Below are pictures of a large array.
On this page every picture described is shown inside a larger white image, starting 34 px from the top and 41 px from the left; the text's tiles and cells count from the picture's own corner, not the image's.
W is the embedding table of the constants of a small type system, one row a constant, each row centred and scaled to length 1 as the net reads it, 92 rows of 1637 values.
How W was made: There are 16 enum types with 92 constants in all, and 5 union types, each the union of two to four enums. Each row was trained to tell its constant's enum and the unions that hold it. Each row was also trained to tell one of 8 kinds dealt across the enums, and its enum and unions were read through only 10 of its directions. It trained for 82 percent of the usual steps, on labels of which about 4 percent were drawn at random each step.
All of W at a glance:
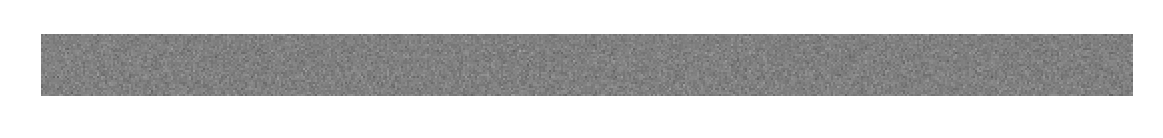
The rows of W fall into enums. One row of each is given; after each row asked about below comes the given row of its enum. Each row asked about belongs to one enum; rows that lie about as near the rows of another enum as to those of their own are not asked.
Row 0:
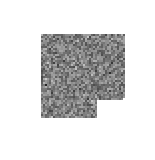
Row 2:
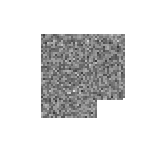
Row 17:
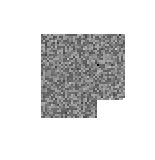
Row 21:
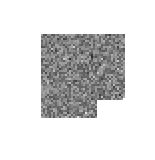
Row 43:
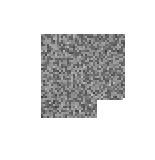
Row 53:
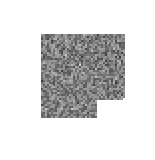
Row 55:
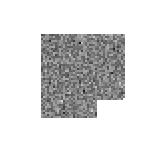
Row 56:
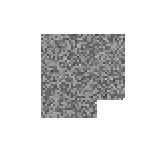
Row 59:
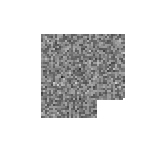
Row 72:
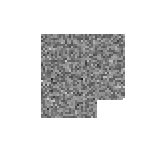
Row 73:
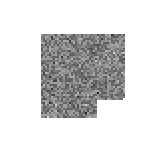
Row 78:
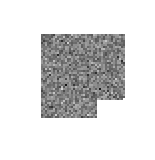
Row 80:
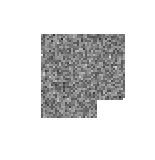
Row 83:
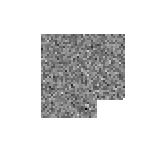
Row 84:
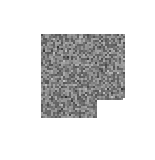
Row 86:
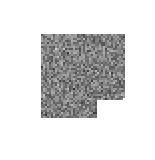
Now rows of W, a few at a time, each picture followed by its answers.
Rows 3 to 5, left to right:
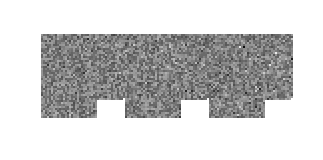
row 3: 59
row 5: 72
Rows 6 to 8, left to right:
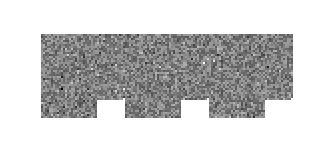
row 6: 84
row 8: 43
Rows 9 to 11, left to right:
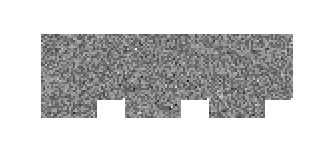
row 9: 84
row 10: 83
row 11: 86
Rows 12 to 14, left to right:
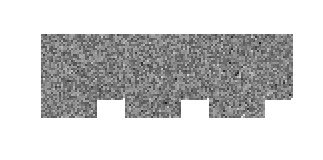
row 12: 86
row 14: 83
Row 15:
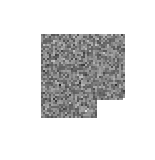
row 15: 21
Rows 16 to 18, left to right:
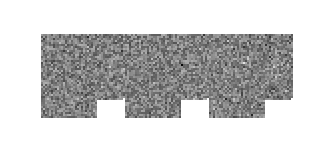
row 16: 72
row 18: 73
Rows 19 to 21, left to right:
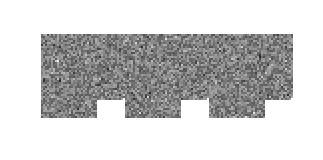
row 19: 84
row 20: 53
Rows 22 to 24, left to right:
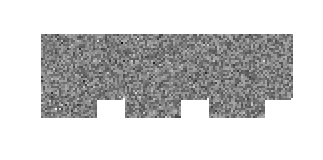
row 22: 84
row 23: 56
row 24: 43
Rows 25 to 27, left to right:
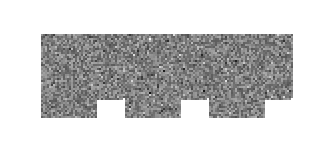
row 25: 84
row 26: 83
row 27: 0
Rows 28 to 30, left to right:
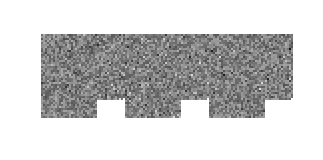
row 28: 56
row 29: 0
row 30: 43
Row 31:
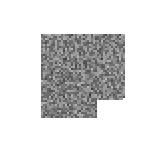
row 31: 17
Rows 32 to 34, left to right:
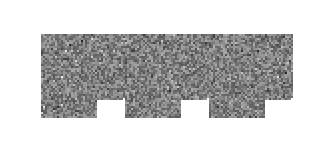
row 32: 43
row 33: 53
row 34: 86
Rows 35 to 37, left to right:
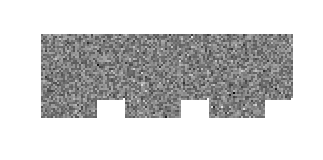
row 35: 17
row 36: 72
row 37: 56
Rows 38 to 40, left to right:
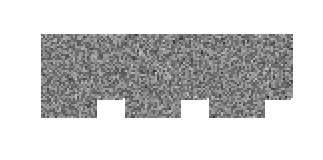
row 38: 17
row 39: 53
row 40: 53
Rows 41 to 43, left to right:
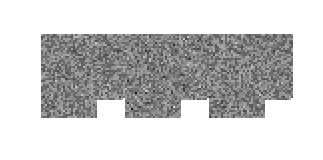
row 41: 2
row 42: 73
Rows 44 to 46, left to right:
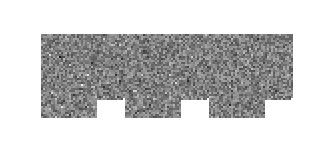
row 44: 83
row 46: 80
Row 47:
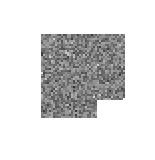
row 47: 43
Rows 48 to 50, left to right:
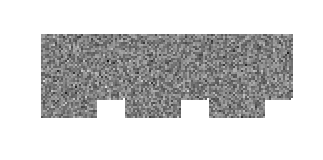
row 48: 53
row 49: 17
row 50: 73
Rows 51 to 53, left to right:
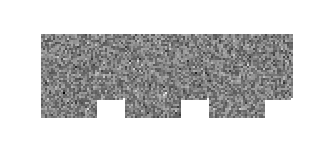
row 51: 21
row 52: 86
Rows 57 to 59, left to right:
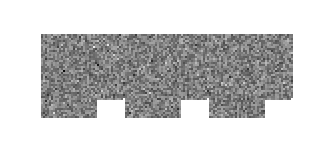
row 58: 72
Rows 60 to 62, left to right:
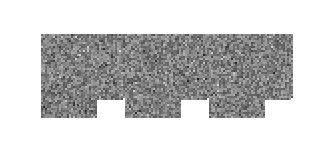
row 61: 56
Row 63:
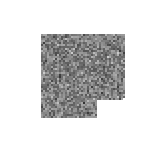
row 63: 2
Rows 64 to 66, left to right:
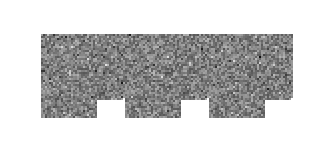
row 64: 21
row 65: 21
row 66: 21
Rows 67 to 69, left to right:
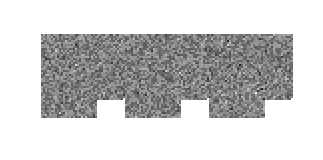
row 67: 56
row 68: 43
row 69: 83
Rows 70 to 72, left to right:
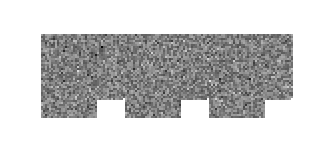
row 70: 73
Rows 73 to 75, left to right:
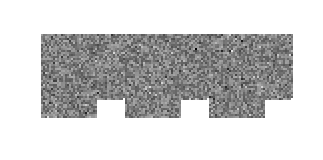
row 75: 59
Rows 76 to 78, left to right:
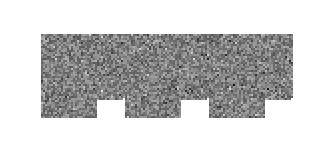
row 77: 72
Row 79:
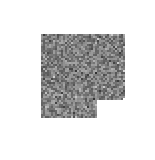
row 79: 72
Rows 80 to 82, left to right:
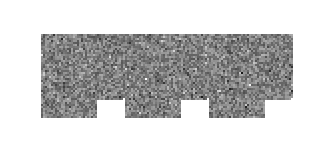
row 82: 53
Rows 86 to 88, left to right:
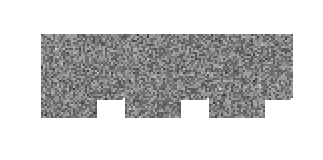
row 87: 84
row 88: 2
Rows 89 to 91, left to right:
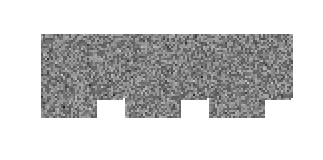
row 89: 0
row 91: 56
